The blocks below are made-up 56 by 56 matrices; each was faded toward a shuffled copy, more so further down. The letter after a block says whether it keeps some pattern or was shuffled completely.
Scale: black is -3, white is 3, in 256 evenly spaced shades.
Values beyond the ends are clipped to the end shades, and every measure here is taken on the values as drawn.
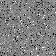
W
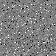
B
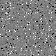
W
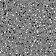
W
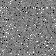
W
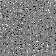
W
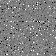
W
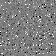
W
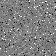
B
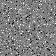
B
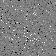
B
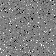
B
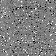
W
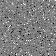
B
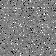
W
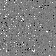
W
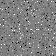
B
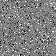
B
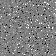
W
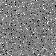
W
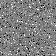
B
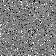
W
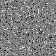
W
